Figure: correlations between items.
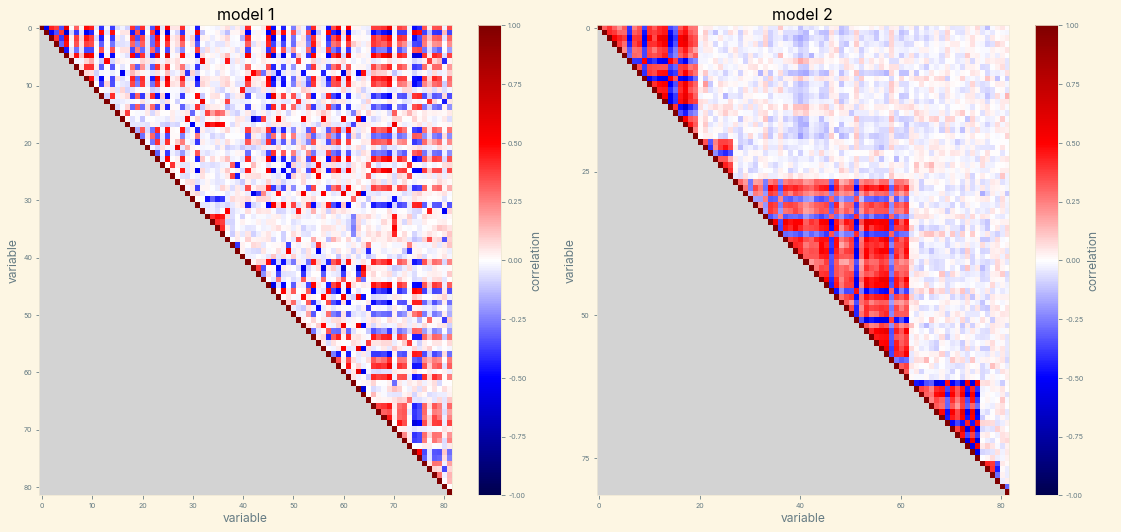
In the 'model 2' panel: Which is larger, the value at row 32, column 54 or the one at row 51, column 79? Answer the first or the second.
the first
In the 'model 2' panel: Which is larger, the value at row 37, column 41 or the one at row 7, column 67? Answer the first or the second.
the first
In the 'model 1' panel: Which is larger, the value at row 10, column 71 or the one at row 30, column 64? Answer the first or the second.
the first
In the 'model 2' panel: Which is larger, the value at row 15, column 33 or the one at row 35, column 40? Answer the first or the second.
the second
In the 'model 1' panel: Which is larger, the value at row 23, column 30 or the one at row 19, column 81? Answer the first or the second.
the first
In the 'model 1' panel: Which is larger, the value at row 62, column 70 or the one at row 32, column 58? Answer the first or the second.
the second
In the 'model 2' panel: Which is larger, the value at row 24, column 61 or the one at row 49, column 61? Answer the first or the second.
the second
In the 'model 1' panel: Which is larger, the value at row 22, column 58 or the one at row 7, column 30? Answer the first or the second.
the second
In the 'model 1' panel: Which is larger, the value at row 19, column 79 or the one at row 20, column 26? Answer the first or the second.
the second
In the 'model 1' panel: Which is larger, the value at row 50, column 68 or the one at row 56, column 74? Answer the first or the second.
the second
